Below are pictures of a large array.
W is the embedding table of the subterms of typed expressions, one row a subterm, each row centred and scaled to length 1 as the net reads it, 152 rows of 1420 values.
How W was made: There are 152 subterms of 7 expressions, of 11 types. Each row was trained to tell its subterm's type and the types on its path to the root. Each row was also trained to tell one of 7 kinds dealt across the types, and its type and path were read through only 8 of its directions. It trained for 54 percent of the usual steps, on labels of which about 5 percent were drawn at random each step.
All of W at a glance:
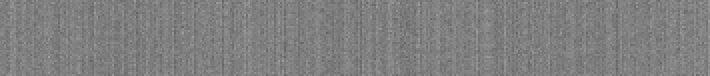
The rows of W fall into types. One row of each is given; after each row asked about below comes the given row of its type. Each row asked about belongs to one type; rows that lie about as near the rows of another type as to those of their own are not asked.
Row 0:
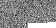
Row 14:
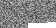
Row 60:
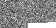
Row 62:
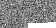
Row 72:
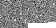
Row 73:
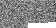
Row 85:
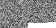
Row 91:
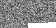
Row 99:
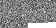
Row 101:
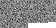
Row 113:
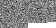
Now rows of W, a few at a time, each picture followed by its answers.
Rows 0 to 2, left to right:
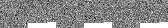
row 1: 14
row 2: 14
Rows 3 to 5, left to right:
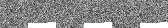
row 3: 60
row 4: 73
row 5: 113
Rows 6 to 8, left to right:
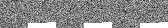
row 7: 73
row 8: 60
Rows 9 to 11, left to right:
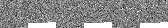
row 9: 14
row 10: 99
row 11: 101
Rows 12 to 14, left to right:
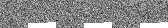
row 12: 60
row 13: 60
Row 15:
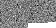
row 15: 62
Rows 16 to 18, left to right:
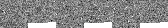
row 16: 72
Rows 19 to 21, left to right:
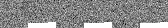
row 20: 91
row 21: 101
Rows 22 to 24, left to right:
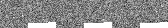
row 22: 99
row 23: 72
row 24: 113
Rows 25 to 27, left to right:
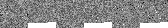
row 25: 60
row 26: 113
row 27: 99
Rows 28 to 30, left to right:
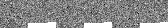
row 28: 60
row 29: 113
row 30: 99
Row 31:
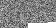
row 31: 0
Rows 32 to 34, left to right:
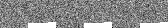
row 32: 62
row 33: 73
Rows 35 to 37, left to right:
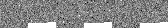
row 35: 85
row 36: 99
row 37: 99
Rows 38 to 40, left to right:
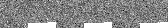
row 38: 0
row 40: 72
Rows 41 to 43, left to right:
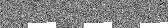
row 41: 99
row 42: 60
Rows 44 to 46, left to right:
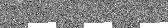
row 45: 99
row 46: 101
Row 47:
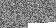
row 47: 62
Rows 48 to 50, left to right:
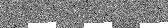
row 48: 62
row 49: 62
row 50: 73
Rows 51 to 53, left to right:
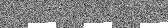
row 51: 113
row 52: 0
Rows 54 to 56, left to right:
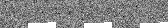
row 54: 101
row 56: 0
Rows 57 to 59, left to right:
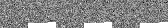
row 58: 101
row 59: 73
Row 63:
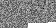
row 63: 73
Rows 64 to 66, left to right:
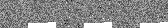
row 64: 85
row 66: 60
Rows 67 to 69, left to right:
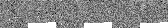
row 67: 73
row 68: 85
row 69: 113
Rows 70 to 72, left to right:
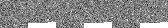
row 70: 101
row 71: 0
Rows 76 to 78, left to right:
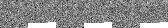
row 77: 113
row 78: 72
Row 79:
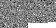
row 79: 91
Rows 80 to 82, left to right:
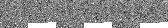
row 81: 113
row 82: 72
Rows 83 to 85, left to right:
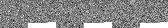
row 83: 99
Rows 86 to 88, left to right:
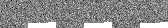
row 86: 60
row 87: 60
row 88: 113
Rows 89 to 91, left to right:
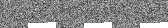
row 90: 14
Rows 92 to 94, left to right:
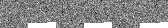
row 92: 0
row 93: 113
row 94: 60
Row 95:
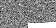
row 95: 62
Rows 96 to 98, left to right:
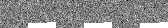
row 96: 85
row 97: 62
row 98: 99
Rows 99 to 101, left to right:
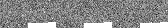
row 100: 0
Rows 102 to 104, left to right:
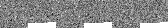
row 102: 0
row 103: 62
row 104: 72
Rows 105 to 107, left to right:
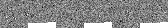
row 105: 99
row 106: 91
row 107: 101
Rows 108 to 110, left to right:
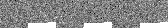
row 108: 85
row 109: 73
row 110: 113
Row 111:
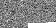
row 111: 73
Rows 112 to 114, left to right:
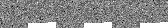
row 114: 91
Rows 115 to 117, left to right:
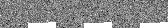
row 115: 101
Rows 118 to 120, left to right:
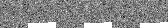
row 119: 113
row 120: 72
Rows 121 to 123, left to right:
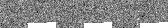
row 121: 60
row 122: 72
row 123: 62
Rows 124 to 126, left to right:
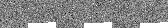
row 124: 62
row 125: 60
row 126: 113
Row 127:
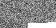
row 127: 60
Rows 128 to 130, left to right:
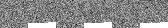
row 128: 62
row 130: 85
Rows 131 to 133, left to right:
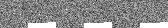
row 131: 62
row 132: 0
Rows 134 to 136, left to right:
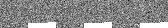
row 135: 14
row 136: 85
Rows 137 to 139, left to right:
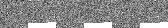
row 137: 113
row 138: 62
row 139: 73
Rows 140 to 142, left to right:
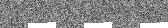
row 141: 101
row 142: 14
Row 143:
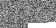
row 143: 73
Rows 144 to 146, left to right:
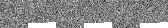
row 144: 101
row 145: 72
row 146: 73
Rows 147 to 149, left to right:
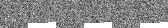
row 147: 72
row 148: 62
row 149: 14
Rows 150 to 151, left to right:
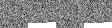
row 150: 99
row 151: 85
